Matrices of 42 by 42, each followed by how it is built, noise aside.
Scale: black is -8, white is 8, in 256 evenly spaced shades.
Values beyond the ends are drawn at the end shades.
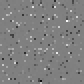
sparse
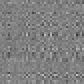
low rank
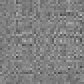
low rank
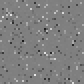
sparse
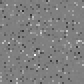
sparse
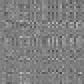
low rank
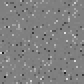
sparse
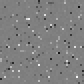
sparse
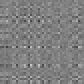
low rank
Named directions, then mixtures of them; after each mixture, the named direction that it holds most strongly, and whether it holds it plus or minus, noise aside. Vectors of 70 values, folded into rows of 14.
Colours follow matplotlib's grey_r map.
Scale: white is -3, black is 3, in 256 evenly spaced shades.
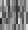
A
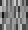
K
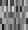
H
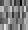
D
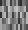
A, minus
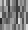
A, plus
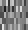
H, minus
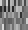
H, minus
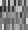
H, minus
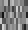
H, minus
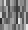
A, plus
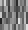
A, plus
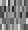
H, minus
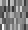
H, minus
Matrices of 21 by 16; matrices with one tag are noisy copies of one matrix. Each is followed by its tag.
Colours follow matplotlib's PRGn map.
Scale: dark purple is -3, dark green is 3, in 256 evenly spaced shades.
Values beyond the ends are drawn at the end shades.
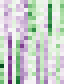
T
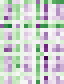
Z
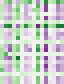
Z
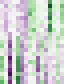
T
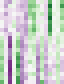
T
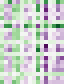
Z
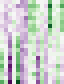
T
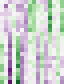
T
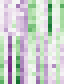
T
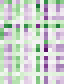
Z
